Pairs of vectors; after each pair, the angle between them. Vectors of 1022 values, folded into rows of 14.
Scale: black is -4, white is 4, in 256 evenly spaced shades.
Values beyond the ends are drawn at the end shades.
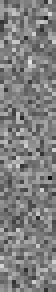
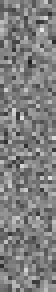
nearly opposite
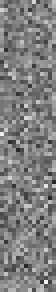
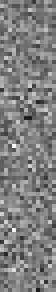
partly opposed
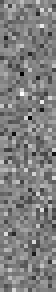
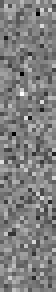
nearly parallel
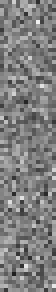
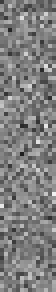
orthogonal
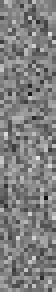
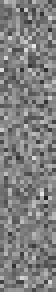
partly aligned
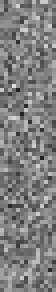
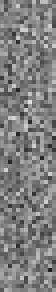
nearly parallel
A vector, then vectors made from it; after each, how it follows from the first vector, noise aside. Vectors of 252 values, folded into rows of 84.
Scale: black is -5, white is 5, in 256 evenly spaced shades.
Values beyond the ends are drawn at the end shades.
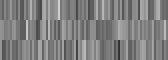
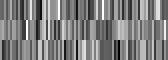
scaled up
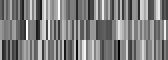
scaled up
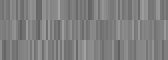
shrunk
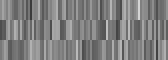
wrapped around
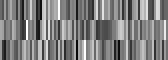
scaled up
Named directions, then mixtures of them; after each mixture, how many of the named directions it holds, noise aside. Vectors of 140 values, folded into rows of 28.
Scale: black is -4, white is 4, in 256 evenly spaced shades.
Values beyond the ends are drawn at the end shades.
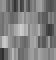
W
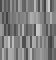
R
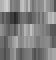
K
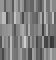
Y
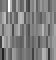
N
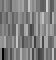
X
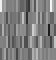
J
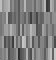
three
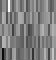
two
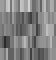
three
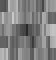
three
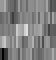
three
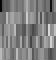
three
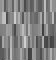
one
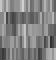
two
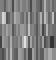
one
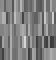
one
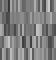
one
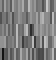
one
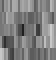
three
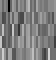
one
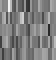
two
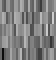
two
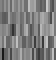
one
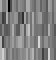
one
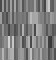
one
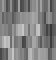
two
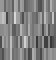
one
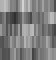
one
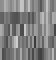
three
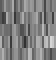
one
